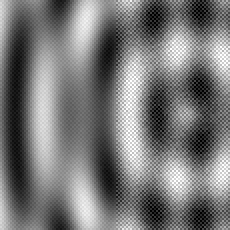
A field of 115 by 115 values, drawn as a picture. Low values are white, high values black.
The left part is calmer, up to a seam about 50% of the way across. Concentric rings centre on the middle right. No overall slope runs across the table. Upright stripes repeat 5 times across the table.
